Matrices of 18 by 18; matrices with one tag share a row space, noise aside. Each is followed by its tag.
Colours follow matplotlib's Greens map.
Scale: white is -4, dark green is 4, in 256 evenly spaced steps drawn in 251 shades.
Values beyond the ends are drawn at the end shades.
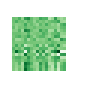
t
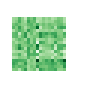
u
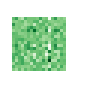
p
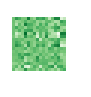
t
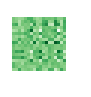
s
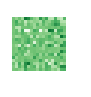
t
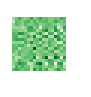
s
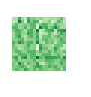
u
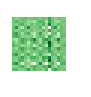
p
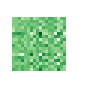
s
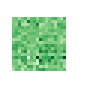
u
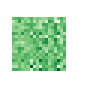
s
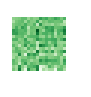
u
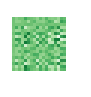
t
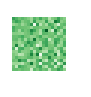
s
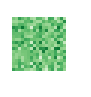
s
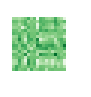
u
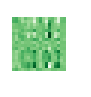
p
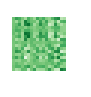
t
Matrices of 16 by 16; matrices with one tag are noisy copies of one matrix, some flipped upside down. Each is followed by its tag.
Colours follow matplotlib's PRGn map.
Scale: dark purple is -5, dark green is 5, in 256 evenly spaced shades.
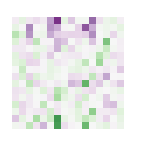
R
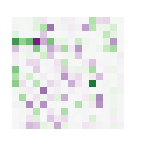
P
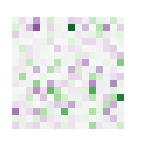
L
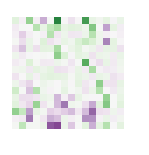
R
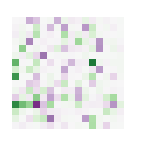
P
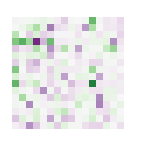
P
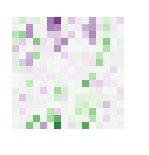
R
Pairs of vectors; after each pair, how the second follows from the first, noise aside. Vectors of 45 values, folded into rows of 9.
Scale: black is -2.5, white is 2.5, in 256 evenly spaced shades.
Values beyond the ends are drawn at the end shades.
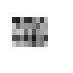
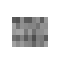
shrunk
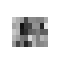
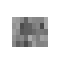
shrunk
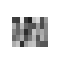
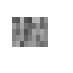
shrunk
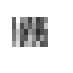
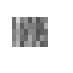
shrunk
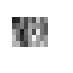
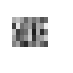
shuffled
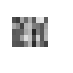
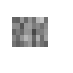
shrunk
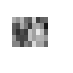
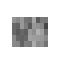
shrunk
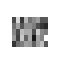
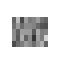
shrunk
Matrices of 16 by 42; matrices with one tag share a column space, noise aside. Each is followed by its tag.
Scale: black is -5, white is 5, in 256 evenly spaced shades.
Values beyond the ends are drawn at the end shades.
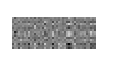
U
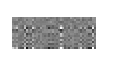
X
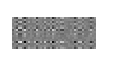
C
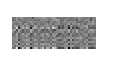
X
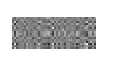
U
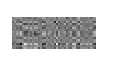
U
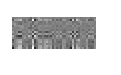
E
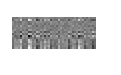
E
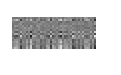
E
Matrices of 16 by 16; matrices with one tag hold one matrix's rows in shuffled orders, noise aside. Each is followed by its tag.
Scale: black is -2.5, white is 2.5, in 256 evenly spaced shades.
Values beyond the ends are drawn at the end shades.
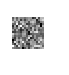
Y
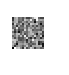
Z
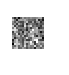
Z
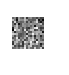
Z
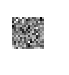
Y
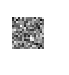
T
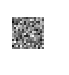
T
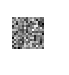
Z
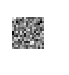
T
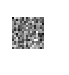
Z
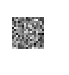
Z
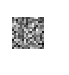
Z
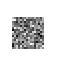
T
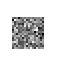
Z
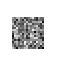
Z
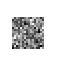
T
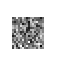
Y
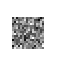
T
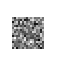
T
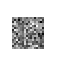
Z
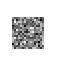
T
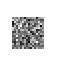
Y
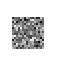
T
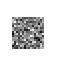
T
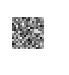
Y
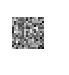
Z
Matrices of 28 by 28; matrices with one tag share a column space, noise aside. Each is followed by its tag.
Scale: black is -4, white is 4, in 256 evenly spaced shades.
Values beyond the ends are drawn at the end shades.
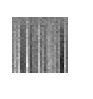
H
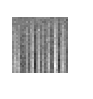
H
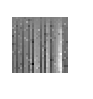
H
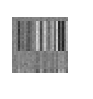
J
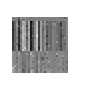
J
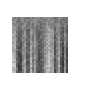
H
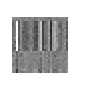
J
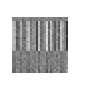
J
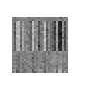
J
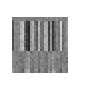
J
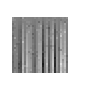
H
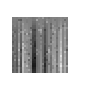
H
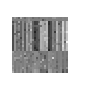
J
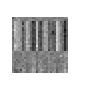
J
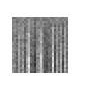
H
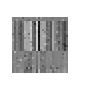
J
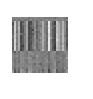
J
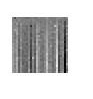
H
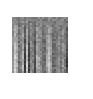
H
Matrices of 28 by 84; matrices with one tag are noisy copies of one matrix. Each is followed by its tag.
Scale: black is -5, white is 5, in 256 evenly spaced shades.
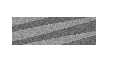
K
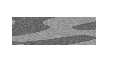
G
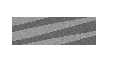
K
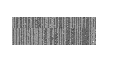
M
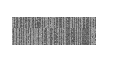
M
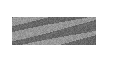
K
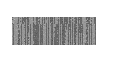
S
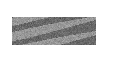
K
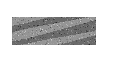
K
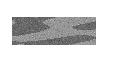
G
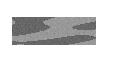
G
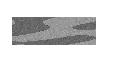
G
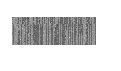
S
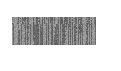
S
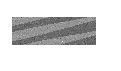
K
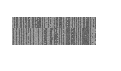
M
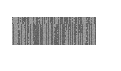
S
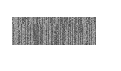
S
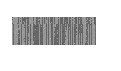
S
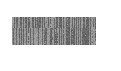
M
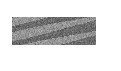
K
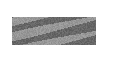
K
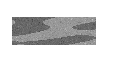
G
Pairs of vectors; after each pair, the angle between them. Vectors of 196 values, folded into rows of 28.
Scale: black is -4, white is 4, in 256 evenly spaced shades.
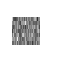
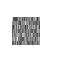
nearly parallel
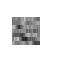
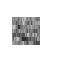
nearly parallel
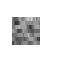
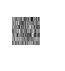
partly opposed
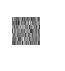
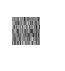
partly aligned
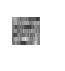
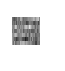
nearly opposite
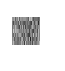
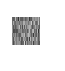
nearly opposite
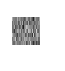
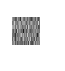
orthogonal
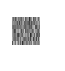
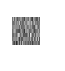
nearly opposite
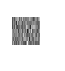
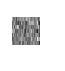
orthogonal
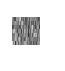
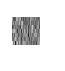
nearly parallel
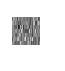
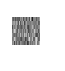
orthogonal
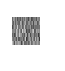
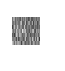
nearly parallel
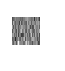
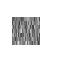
nearly parallel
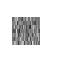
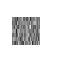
nearly opposite
